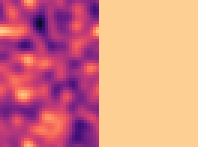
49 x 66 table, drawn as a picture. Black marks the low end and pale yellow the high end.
It is made of 1 by 2 panels. Panel 1,1: middling, blotchy, strong in contrast. Panel 1,2: very high, flat.
